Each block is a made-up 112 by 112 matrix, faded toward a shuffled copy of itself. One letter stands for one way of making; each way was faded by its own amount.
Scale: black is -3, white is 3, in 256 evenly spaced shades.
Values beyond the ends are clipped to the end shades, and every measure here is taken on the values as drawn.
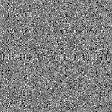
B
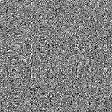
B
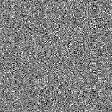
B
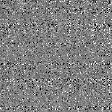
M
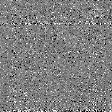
M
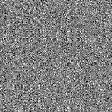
B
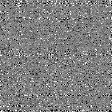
M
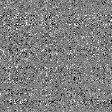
M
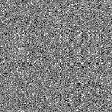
B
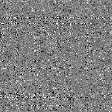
M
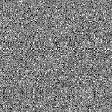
B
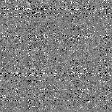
M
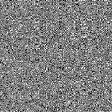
B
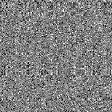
B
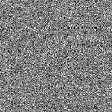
B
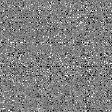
M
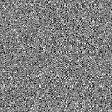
B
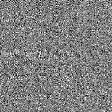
B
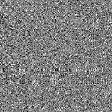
B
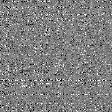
M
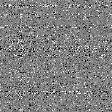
M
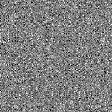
B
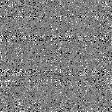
M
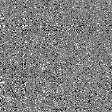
M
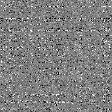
M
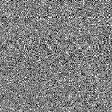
B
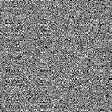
B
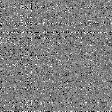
M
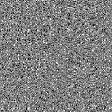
B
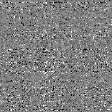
M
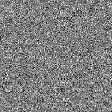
B
